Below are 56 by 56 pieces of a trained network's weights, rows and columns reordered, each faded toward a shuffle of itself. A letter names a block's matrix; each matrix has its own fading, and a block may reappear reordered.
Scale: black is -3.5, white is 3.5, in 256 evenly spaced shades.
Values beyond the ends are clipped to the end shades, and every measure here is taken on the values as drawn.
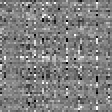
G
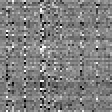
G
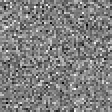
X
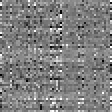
G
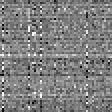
G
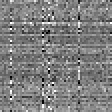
G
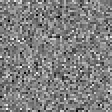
X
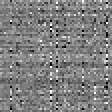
G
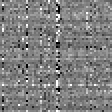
G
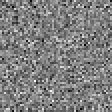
X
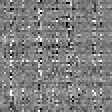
G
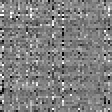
G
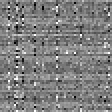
G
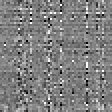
G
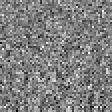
X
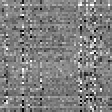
G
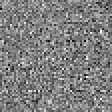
X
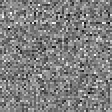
X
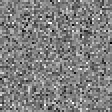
X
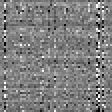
G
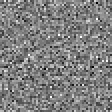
X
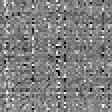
G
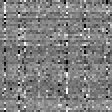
G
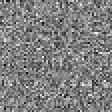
X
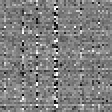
G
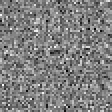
X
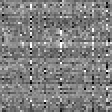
G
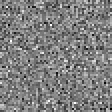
X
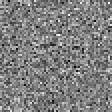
X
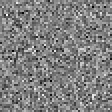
X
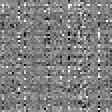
G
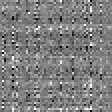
G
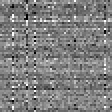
G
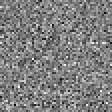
X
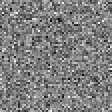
X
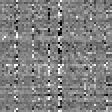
G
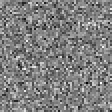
X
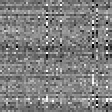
G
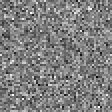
X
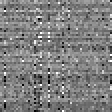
G
